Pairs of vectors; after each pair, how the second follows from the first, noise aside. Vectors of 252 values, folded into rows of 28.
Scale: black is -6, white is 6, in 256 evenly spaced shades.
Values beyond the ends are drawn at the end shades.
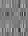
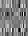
scaled up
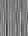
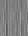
shrunk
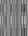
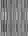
reversed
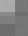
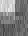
scaled up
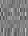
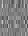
reversed
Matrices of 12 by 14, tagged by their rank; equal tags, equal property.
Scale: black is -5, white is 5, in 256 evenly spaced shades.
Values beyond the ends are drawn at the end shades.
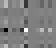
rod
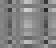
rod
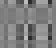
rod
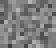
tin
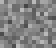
tin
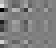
rod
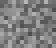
tin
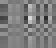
rod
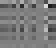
rod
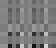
rod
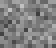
tin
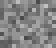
tin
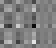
rod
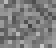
tin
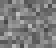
tin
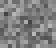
tin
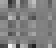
rod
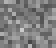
tin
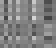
rod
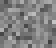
tin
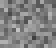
tin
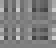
rod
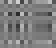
rod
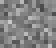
tin
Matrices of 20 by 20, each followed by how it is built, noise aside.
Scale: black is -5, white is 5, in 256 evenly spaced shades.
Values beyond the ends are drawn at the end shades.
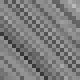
Toeplitz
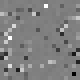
sparse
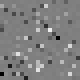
sparse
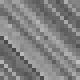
Toeplitz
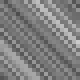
Toeplitz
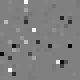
sparse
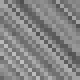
Toeplitz
